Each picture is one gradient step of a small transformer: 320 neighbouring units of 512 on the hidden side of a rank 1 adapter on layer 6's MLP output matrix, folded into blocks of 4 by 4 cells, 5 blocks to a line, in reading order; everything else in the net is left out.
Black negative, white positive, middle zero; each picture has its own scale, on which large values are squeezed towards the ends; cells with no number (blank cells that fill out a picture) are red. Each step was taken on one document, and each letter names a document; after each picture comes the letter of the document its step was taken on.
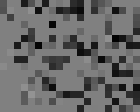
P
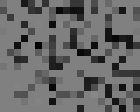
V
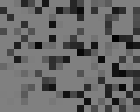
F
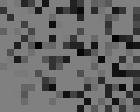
F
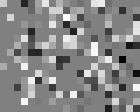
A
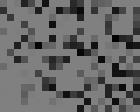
F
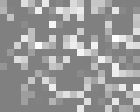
P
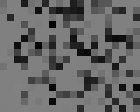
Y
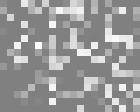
V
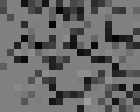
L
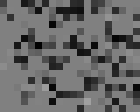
P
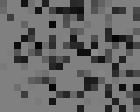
A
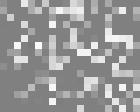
V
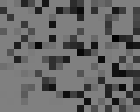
F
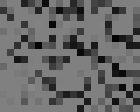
L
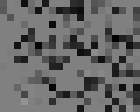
A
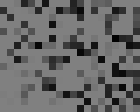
F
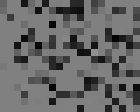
A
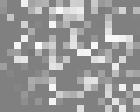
Y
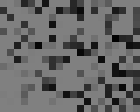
F
